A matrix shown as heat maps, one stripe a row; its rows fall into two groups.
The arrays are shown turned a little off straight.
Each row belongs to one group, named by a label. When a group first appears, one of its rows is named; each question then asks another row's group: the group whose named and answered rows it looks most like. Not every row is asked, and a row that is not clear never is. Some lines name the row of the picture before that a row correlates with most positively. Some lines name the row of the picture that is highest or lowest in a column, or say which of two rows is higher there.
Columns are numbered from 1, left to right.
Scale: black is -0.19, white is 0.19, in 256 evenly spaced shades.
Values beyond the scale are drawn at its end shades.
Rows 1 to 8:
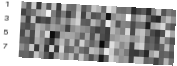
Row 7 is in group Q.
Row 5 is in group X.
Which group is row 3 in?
Q
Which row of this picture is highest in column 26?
4
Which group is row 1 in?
Q
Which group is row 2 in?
X
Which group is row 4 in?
X
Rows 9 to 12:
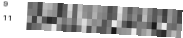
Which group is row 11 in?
Q
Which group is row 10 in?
X
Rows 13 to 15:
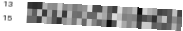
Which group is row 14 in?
Q
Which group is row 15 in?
X
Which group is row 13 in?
X
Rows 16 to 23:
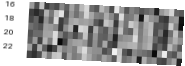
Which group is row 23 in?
X
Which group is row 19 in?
X
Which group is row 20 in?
X
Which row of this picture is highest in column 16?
18
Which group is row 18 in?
X
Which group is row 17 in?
X
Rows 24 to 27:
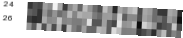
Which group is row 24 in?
X
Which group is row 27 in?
Q
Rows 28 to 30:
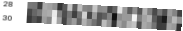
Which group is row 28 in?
X
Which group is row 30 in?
X
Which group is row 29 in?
X
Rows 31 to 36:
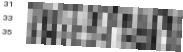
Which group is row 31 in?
X
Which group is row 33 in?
Q
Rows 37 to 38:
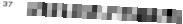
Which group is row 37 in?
Q
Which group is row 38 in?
Q
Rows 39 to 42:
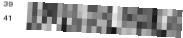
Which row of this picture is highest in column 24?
42
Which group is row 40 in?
Q
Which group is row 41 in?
Q
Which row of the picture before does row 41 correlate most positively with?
38
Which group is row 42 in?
X
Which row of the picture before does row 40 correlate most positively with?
38
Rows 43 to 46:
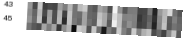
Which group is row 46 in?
X
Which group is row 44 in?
Q
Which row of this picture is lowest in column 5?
43
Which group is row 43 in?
Q
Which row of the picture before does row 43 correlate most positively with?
39
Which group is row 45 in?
Q
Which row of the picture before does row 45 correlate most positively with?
41
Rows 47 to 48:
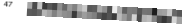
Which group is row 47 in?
Q
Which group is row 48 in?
X
